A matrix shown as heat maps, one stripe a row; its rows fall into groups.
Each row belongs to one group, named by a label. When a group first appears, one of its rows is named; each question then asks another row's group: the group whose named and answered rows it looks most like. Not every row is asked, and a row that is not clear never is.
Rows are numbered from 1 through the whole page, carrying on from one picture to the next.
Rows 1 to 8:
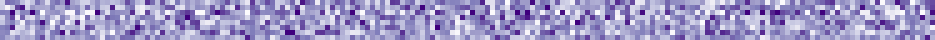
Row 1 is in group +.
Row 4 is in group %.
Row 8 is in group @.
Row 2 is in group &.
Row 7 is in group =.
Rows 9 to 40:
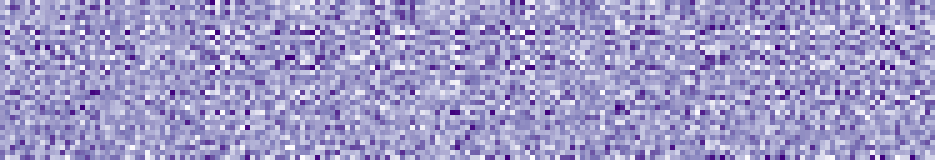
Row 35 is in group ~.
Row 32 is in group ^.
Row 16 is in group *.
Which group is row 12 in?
=
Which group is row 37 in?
&
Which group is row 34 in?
~
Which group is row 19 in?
&
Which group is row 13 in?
%
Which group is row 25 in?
~
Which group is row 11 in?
*
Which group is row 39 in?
=
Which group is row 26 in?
*
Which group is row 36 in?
&
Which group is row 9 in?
*
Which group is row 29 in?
+
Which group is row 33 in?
%
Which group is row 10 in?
^
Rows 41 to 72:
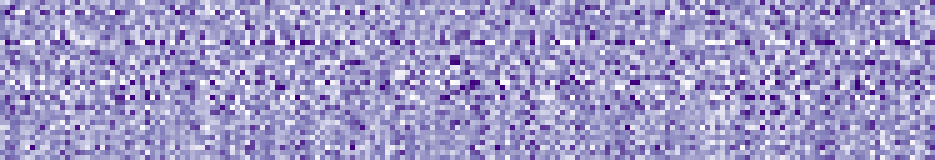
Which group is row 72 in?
+
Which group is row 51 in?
^
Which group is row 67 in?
+
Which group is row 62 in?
=
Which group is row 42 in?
^
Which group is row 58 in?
%
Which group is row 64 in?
+
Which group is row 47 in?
%
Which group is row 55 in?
~
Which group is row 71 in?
=
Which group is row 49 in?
+
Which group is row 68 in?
*
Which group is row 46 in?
@
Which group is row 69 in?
+
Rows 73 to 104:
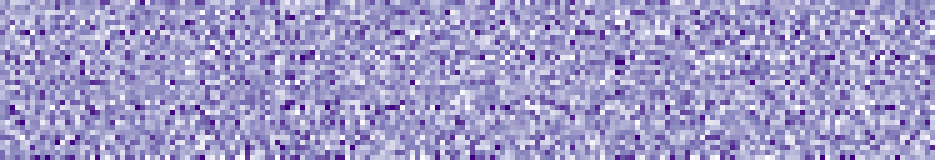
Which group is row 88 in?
=
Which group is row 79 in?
@
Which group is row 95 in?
^
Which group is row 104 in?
~
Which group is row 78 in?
~
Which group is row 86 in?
*
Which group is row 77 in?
%
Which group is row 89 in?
^
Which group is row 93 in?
=
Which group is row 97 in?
&
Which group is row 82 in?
*
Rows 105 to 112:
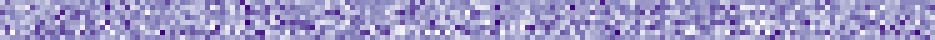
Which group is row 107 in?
=
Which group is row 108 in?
%
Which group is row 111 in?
~
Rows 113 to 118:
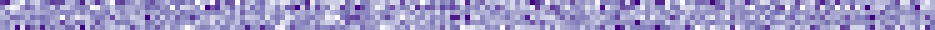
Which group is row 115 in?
~
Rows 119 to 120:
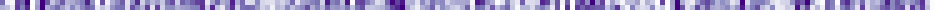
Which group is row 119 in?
@
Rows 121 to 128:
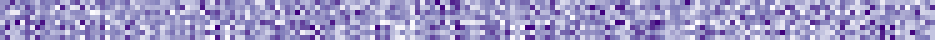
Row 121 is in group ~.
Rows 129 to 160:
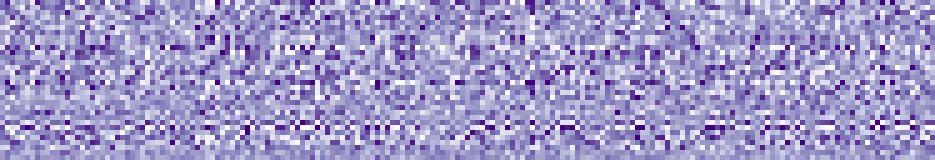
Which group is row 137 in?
*
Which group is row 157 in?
^
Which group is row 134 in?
&
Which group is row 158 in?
&
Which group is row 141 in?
@
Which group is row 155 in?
~
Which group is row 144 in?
=
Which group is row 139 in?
=
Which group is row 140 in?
=
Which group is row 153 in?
+
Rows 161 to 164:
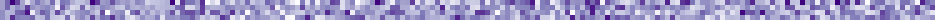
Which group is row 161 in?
^
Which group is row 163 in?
@
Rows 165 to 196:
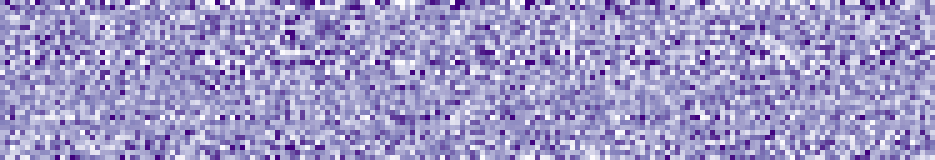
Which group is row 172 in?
~
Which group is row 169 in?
=
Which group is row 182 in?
*
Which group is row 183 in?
%
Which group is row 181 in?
~
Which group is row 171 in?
=
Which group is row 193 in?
+
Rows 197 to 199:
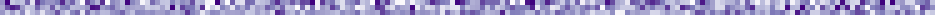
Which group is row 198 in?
^
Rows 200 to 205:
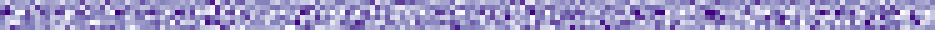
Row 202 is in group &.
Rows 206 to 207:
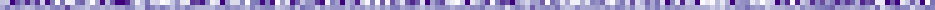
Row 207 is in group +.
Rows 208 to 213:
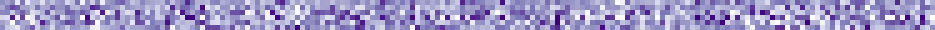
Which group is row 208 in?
%
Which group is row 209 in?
^
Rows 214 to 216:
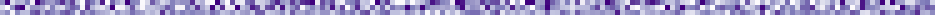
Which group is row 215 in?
&
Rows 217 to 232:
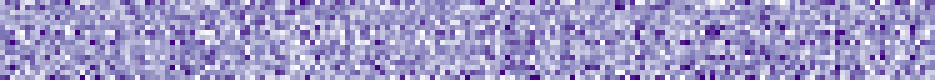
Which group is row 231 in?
%
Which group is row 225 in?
^
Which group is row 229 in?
*
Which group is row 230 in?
^
